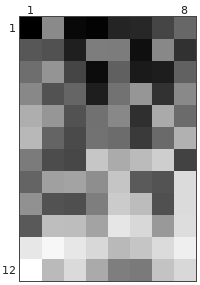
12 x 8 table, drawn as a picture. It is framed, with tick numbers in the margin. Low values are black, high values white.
On average the colour sits 50% of the way up the scale. Values change most from cell to cell in the middle right. There is an overall slope up to the bottom. No single row or column stands out from its neighbours.
